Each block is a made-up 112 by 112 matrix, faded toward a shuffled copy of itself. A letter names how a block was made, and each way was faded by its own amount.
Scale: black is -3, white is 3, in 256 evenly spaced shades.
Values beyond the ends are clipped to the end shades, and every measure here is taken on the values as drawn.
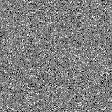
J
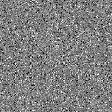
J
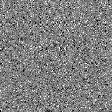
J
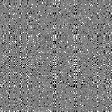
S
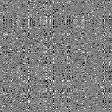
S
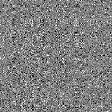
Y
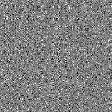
Y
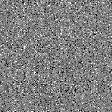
J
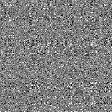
Y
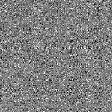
Y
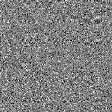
J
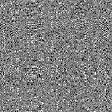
Y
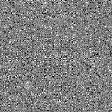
Y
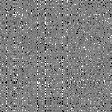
S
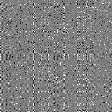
S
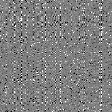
S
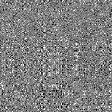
Y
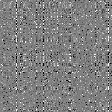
S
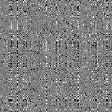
S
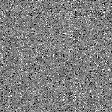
J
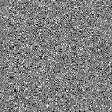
J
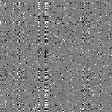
S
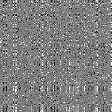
S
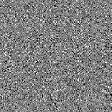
Y
